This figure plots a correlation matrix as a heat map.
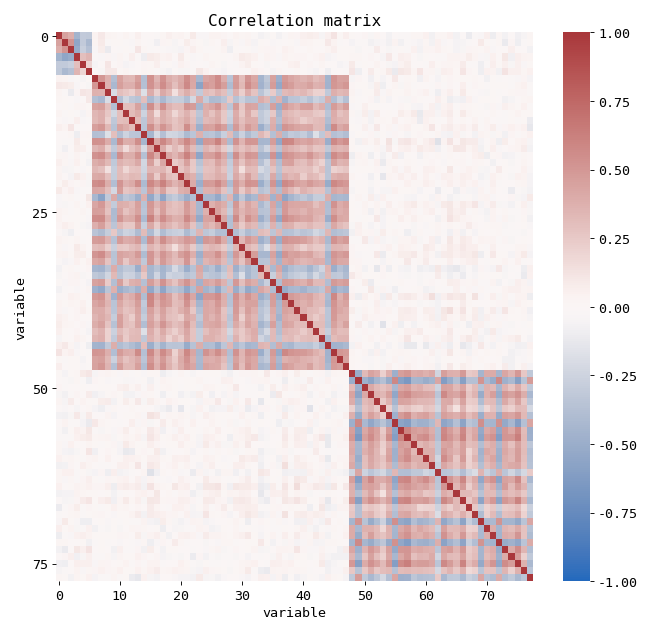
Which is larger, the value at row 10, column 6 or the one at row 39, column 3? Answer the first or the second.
the first
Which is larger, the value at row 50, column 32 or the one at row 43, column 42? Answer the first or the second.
the second
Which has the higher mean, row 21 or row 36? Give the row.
21
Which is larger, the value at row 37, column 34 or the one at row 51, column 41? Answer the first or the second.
the second
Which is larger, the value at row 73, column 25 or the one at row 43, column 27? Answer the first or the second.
the second
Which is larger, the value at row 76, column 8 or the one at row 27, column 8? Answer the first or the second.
the second
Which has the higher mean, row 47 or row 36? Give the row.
47
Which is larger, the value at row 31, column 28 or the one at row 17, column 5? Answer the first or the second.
the second
